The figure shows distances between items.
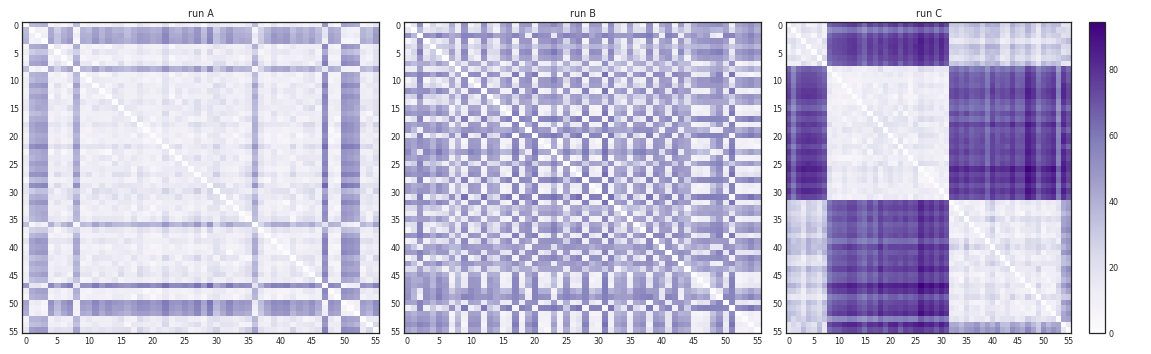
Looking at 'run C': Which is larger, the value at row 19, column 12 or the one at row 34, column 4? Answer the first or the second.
the second
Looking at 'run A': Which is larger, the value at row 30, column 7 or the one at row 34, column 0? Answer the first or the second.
the first
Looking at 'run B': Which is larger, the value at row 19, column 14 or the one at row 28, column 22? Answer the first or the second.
the second
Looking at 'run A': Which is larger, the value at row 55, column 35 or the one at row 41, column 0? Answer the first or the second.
the first
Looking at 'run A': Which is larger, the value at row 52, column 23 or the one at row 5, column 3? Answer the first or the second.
the first
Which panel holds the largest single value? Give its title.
run C
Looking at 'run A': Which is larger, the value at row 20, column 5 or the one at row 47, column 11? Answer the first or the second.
the second
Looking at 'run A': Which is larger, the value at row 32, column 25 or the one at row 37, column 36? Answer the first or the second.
the second
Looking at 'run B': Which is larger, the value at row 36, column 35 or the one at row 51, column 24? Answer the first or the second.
the second
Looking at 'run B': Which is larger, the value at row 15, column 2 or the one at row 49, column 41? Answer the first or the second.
the second
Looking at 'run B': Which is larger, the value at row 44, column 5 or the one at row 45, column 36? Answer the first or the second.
the second
